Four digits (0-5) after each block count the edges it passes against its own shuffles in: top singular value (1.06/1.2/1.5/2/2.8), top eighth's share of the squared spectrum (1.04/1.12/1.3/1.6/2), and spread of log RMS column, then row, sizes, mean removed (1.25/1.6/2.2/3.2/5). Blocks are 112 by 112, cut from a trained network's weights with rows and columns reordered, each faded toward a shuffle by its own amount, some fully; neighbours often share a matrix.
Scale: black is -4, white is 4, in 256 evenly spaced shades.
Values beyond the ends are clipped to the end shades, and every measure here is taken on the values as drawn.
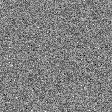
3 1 0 0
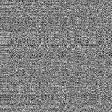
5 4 2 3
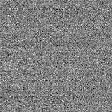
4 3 1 1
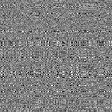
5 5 2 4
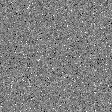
1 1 0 0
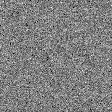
1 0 0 0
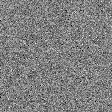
2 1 0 0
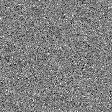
2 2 0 1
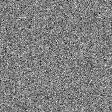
2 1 0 0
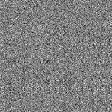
4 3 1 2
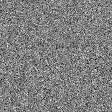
0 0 0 0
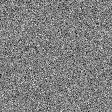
0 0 0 0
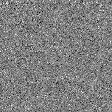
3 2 1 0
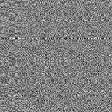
5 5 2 3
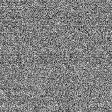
3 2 0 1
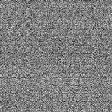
4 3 1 2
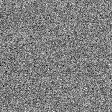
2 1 0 0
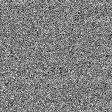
2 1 0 0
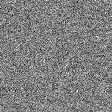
3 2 0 1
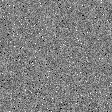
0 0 0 0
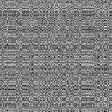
5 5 2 4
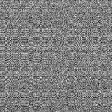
5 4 2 3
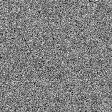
2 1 0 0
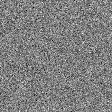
0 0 0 0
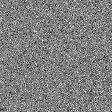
2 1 1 0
